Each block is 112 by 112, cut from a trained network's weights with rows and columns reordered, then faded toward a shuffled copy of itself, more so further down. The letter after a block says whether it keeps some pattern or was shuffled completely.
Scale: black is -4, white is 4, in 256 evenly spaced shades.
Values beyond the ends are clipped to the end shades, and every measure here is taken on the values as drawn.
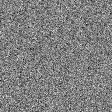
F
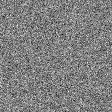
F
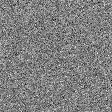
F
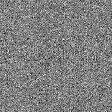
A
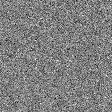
F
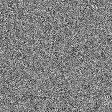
F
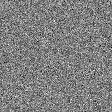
F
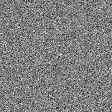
F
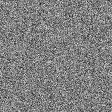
F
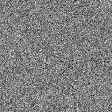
A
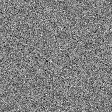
F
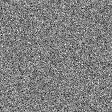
F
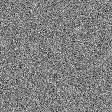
F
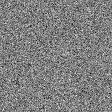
F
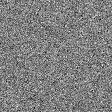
F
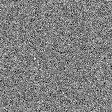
F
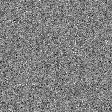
A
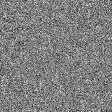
A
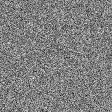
F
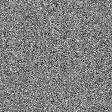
A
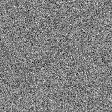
A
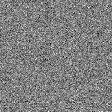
A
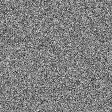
F
